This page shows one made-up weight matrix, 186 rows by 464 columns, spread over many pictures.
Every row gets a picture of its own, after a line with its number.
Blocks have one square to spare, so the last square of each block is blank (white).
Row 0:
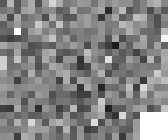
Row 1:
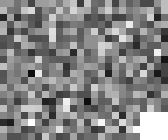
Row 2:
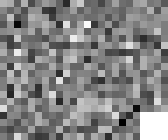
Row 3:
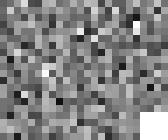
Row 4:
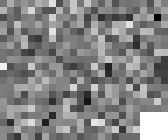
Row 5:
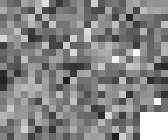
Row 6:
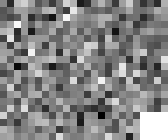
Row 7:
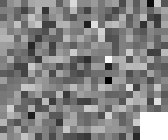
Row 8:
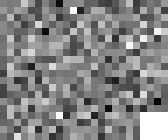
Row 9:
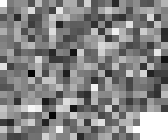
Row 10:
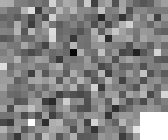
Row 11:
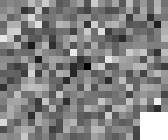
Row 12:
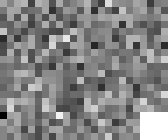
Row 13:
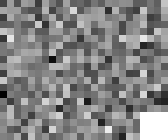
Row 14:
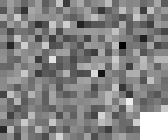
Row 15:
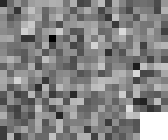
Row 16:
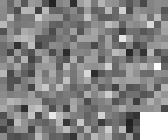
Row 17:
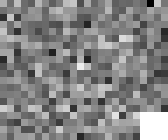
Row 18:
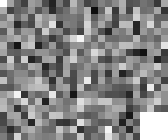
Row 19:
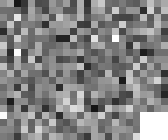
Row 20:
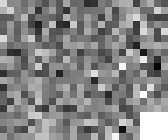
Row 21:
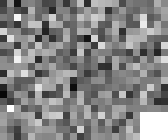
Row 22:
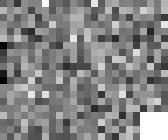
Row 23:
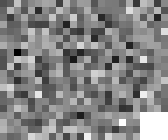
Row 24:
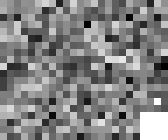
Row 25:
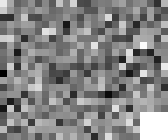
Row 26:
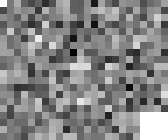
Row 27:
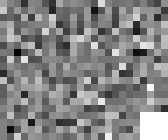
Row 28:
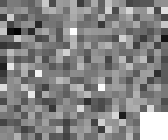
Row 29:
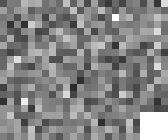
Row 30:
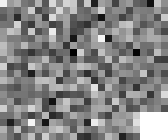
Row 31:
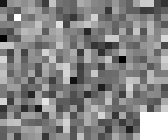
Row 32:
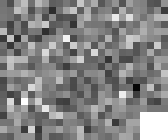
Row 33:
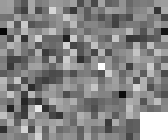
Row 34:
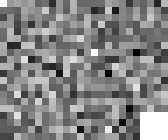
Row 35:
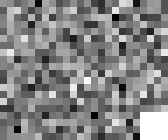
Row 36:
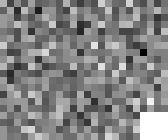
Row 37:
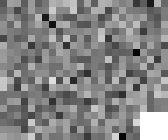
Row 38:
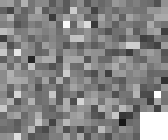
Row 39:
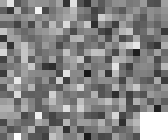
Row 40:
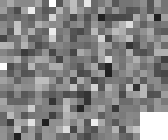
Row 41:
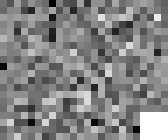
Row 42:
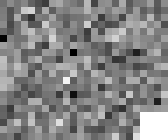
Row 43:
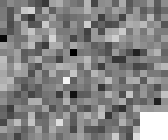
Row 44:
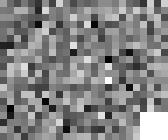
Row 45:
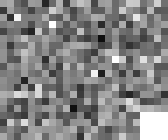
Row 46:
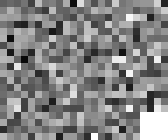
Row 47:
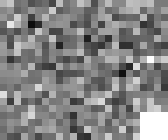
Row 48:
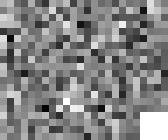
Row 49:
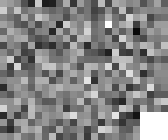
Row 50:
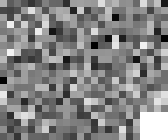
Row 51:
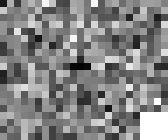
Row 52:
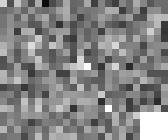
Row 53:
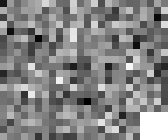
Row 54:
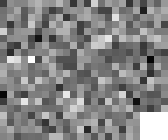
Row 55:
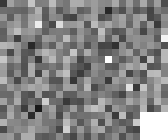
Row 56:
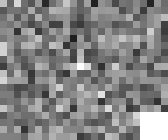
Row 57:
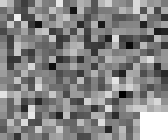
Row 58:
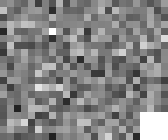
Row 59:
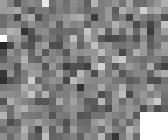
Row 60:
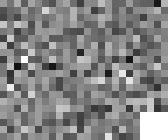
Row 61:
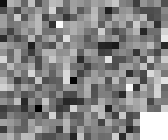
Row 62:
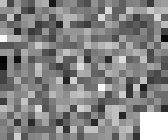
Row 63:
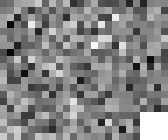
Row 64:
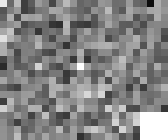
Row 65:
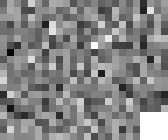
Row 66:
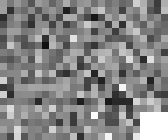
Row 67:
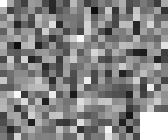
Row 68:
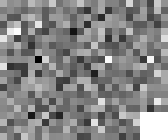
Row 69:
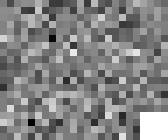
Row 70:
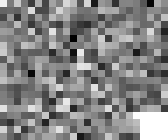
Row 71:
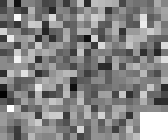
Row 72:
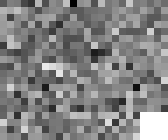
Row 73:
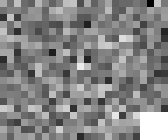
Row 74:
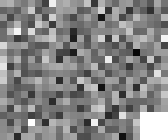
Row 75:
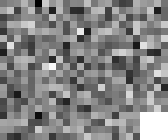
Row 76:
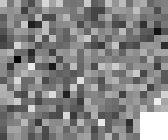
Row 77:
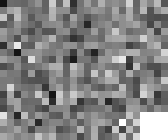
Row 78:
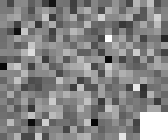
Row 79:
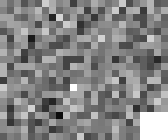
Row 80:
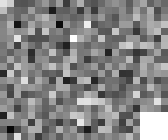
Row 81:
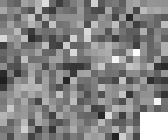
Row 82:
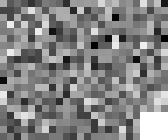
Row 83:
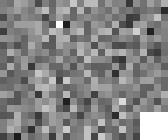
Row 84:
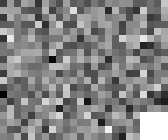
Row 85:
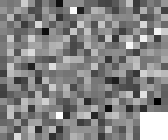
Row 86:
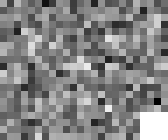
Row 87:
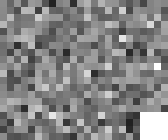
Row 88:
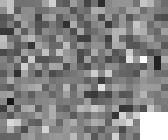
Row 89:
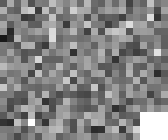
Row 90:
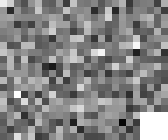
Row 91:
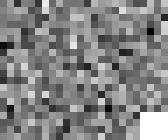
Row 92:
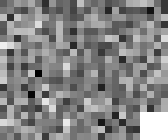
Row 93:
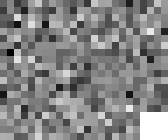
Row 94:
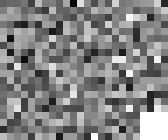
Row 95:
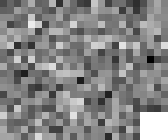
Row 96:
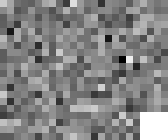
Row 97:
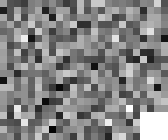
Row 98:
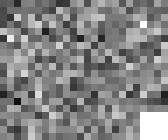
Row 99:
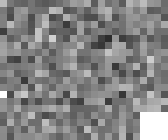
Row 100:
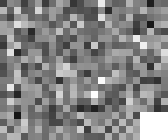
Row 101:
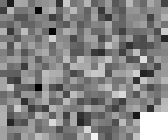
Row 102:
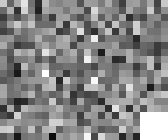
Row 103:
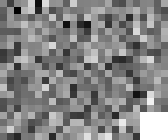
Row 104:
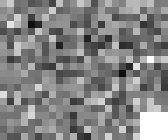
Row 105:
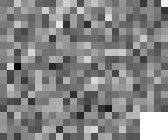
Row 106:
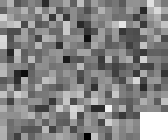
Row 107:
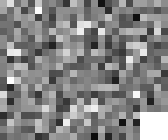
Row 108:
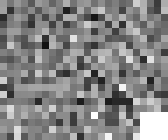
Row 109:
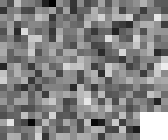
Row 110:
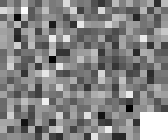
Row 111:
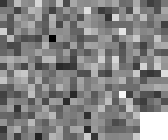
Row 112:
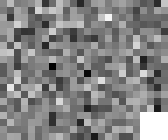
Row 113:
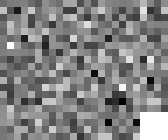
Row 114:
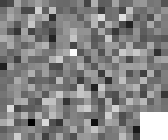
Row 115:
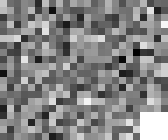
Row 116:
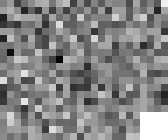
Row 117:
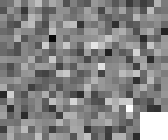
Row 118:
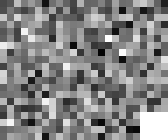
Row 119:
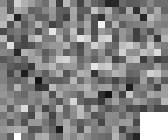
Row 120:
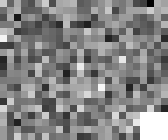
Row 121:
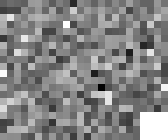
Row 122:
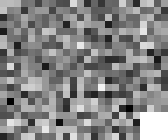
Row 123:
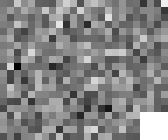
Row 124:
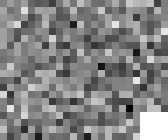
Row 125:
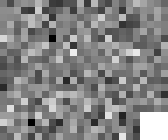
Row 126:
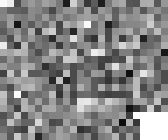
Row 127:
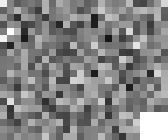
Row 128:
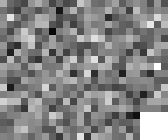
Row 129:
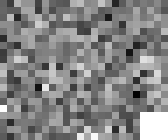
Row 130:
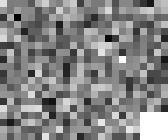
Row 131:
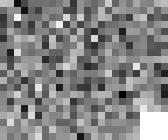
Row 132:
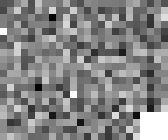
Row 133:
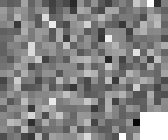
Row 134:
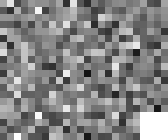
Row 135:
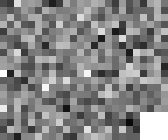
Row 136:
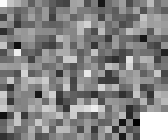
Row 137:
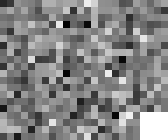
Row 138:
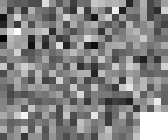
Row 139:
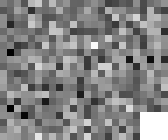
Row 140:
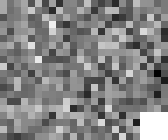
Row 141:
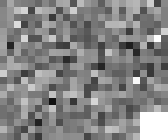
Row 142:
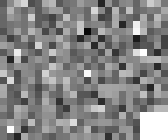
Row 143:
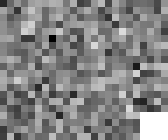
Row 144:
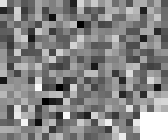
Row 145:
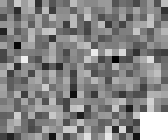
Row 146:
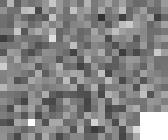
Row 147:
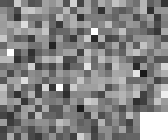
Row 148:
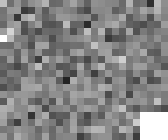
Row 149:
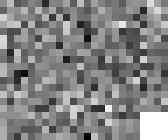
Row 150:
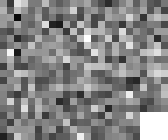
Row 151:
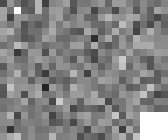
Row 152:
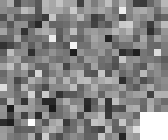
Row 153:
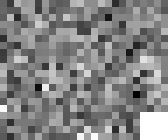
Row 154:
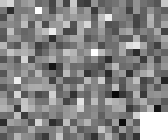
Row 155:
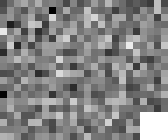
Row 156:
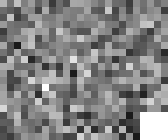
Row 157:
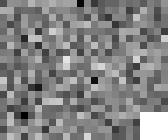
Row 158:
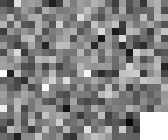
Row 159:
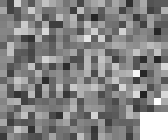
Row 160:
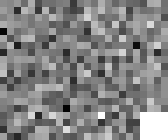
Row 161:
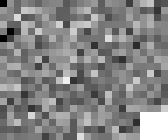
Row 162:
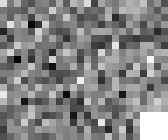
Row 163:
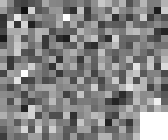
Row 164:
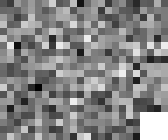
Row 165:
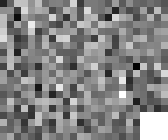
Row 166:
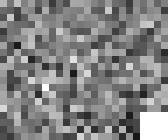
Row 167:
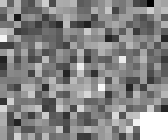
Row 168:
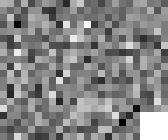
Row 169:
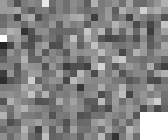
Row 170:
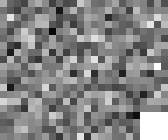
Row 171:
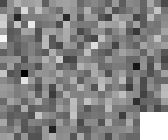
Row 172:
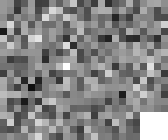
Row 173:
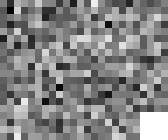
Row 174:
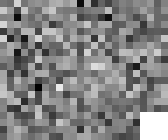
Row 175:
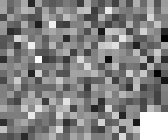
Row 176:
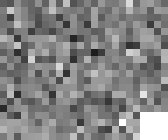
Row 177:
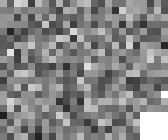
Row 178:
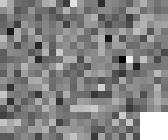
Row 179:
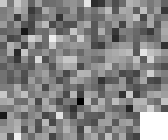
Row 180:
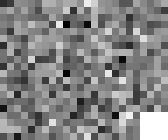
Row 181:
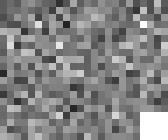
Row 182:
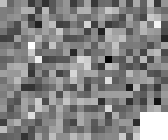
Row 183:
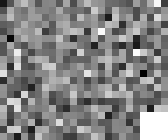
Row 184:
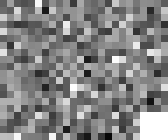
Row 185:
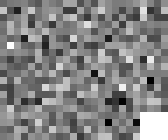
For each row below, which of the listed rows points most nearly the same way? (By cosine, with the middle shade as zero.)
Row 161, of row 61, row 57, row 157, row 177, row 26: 61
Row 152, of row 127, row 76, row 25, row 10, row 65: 10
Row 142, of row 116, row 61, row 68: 61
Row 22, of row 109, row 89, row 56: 89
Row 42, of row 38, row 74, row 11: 74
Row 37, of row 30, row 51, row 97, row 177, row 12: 30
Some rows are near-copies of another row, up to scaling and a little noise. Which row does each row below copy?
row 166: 156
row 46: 94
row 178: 96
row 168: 2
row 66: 108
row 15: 143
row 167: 120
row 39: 134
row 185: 113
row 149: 106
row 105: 123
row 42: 43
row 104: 47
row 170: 128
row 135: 158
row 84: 13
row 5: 81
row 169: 59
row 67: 18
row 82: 50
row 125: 69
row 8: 85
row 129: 153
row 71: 21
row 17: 73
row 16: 87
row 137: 180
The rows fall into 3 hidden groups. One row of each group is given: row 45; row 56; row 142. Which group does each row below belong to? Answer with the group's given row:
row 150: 45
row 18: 142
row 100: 142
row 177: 45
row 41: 56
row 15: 45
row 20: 142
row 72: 142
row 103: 142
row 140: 56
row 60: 142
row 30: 56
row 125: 56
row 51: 56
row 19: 45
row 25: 142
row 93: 45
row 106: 45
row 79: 45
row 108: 45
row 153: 142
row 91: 56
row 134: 142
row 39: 142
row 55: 56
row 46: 142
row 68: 56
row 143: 45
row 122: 142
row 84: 45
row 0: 56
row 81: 56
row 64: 56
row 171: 45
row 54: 45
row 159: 45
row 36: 142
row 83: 142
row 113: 45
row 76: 45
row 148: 56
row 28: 56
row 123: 142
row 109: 56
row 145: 142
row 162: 45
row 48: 45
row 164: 45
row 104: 45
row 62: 56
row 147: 45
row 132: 142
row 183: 142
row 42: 56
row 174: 45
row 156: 142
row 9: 56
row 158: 142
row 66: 45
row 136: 142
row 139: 45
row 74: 56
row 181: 45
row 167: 56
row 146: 56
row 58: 142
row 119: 45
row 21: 45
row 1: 56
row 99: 45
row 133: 56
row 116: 45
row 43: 56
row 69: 56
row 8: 45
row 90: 142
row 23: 142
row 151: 142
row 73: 56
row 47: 45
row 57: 45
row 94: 142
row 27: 142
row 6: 142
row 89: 56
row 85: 45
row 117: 45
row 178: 142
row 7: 56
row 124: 45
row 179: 45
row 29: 45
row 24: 56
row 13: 45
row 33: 45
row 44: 56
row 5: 56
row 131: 45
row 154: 142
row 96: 142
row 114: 56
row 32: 45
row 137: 142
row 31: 56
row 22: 56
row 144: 45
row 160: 142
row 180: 142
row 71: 45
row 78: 56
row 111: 45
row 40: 56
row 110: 45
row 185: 45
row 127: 56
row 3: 142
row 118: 56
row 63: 45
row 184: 142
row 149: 45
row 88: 142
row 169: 56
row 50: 45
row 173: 45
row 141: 45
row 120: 56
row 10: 56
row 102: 142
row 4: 56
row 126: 142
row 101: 142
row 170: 142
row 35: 45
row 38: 142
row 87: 142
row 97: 45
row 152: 56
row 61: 56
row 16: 142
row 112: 142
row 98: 45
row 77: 142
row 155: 45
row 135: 142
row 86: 56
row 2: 142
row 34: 142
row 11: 56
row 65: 45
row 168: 142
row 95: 45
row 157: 45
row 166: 142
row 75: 142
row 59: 56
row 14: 45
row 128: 142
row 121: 142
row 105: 142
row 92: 56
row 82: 45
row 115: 142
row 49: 142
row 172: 45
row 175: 56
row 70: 56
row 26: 56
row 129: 142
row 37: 56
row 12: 45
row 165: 45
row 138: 45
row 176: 142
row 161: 56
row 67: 142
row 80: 142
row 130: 56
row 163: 45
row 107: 142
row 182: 56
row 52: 56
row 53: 56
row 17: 56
